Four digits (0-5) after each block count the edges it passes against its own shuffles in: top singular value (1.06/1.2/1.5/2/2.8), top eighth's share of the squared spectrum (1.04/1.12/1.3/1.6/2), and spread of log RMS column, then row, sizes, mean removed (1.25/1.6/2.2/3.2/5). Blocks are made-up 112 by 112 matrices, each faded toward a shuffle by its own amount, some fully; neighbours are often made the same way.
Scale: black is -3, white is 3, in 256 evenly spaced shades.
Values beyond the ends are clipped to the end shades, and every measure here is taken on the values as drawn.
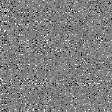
4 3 2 3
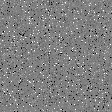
2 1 0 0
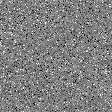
2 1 0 0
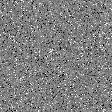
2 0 0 0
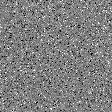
2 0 0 0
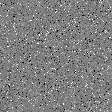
0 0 0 0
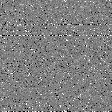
4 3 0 2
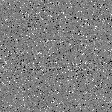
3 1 0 1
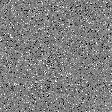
3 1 0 1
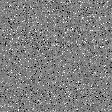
2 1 0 0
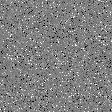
1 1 0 0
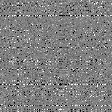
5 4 2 3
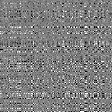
5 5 3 4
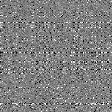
5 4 2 3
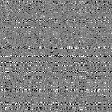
5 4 2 4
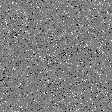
1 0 0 0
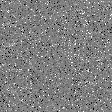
3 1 0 0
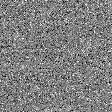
2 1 0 0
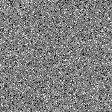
2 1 0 0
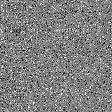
3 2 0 0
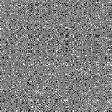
4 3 2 2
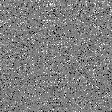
3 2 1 0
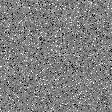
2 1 0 0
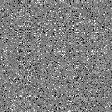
4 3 2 2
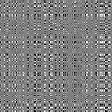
5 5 5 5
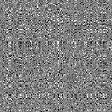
5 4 3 3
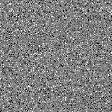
4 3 1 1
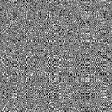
5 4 3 3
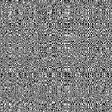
5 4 3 3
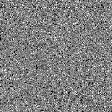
4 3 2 2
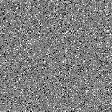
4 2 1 1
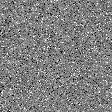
2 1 0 0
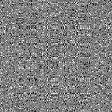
5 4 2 3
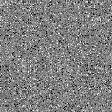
4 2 1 1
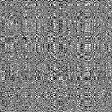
5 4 3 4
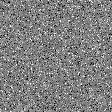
2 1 0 0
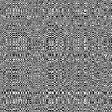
5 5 4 4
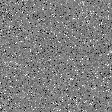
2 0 0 0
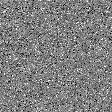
0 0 0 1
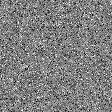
0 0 0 0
